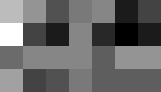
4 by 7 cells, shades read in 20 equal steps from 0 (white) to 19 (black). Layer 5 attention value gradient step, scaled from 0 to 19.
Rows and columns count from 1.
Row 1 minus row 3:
-6 -1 4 1 -3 9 6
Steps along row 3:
down same same up down same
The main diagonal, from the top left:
5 14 9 10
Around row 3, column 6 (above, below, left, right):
19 12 12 8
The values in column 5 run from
9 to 16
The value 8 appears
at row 1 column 2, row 3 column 6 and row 3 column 7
